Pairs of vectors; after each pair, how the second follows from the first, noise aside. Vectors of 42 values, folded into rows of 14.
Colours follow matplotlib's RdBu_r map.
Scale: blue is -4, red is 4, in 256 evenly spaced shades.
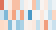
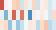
copied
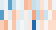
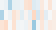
shrunk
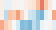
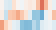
copied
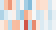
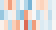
copied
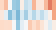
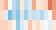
copied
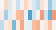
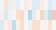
shrunk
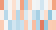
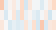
shrunk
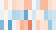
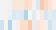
shrunk
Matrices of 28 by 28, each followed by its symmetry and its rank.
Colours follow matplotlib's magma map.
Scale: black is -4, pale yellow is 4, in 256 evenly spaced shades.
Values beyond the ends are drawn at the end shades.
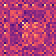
symmetric, rank three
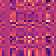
neither, rank two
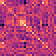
symmetric, rank five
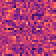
neither, rank five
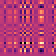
neither, rank one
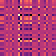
neither, rank one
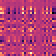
neither, rank two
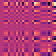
neither, rank one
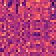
neither, rank five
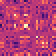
symmetric, rank three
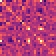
symmetric, rank five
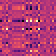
neither, rank two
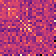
symmetric, rank five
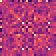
symmetric, rank three
